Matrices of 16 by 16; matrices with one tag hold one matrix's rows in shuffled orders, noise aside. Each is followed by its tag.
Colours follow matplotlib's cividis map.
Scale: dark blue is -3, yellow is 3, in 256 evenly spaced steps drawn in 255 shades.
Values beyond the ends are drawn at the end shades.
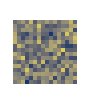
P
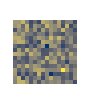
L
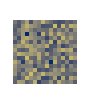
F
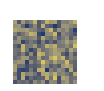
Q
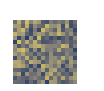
L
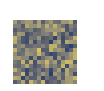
P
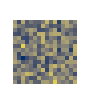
Q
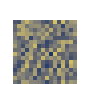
F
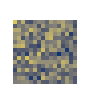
L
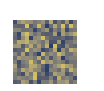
F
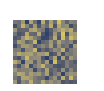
F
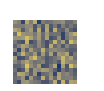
F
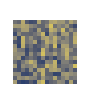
Q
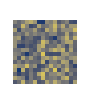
Q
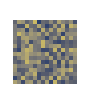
F
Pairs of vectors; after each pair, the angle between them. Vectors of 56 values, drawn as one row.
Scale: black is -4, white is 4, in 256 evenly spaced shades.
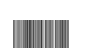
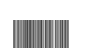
nearly parallel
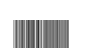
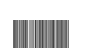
partly opposed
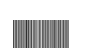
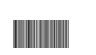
partly aligned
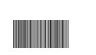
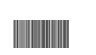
nearly opposite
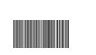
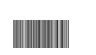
partly aligned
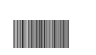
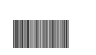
orthogonal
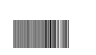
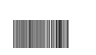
nearly opposite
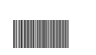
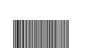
nearly opposite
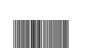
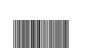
nearly parallel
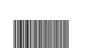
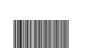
nearly parallel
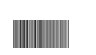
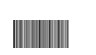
orthogonal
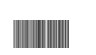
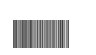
orthogonal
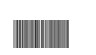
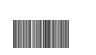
partly opposed
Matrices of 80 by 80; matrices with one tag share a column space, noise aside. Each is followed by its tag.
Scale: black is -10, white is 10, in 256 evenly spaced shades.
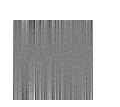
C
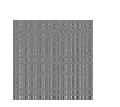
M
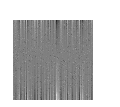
C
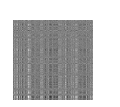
M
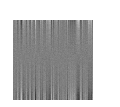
C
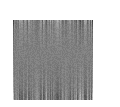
C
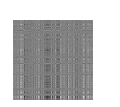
M
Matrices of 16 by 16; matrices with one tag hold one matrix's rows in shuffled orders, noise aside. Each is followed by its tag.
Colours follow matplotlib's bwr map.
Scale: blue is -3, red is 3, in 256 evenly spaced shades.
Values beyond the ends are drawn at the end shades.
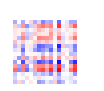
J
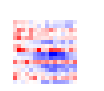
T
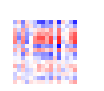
J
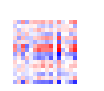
J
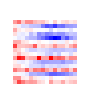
T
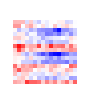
T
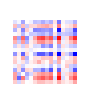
J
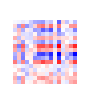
J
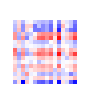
J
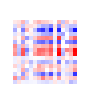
J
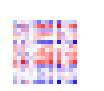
J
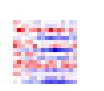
T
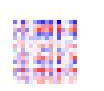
J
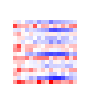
T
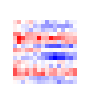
T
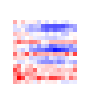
T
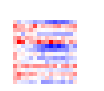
T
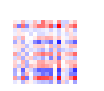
J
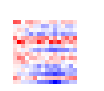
T
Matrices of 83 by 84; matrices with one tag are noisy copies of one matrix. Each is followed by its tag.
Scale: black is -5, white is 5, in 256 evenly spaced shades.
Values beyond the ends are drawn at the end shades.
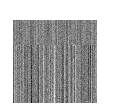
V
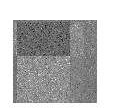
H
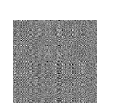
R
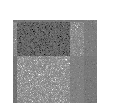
H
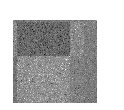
H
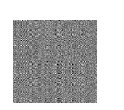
R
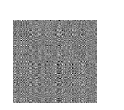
R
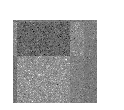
H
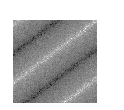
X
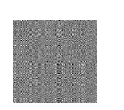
R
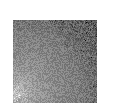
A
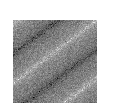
X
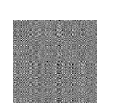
R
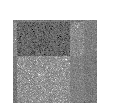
H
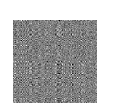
R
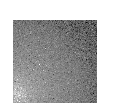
A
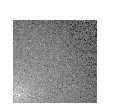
A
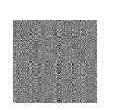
R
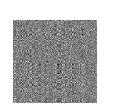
R
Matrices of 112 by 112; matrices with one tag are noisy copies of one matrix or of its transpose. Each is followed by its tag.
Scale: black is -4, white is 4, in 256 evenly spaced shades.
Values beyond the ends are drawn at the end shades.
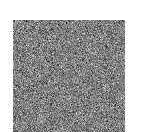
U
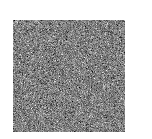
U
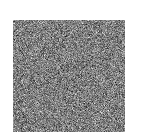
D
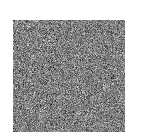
U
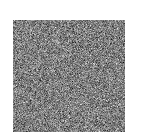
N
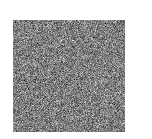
N
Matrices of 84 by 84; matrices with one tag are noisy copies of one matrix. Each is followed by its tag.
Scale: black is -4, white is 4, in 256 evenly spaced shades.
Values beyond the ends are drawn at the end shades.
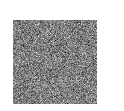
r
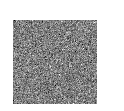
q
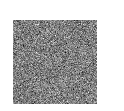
r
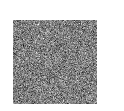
r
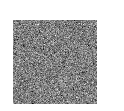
r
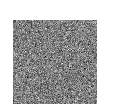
q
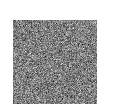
q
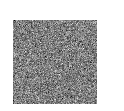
q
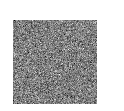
q
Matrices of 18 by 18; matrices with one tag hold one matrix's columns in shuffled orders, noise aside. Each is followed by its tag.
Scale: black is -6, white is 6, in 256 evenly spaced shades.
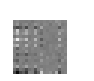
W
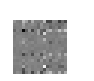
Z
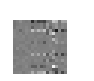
Z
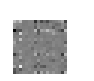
Z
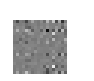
Z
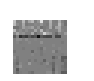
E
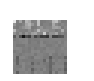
E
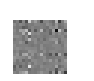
Z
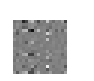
Z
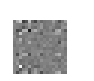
Z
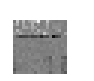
E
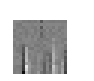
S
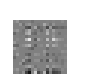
W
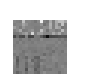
E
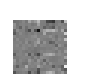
Z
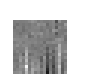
S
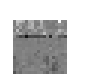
E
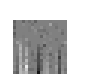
S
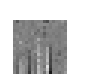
S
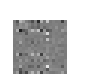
Z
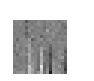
S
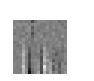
S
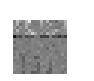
E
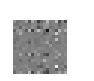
Z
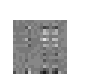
W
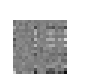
W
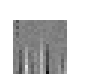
S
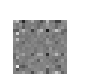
Z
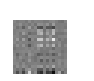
W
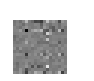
Z
